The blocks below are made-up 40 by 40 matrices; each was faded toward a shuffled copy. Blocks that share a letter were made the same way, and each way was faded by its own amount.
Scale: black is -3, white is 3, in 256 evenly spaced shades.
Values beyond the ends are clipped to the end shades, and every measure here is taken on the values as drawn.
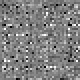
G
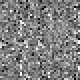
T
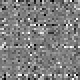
G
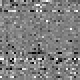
G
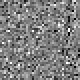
T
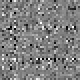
G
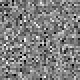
T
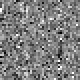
T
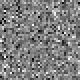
T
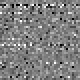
G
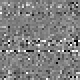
G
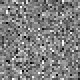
T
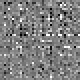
G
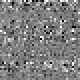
G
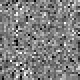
T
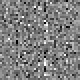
T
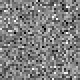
T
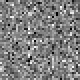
T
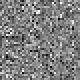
T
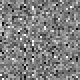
T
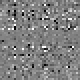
G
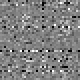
G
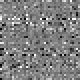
G
